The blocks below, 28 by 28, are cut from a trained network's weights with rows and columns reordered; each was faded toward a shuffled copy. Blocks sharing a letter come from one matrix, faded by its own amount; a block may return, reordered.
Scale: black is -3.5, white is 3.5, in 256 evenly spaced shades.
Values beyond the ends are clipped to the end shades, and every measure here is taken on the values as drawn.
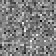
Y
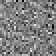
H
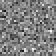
Y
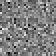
H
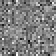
H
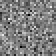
Y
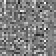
H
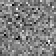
Y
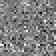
H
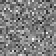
Y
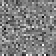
H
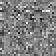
H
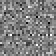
H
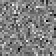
Y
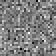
Y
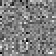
H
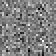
H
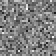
Y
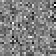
H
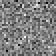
Y
